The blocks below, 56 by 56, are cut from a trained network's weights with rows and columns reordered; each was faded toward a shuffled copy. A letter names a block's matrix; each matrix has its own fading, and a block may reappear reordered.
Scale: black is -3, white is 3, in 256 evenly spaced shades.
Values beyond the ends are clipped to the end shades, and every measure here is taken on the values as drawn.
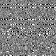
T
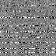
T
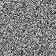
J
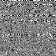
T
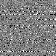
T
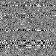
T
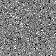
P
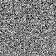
J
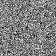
J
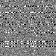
T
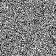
P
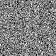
J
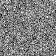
P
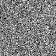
P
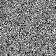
J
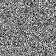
J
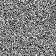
J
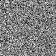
J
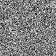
J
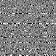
T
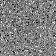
P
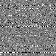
T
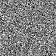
J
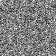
P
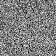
J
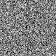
J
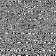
T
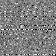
T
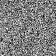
J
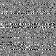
T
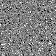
P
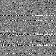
T
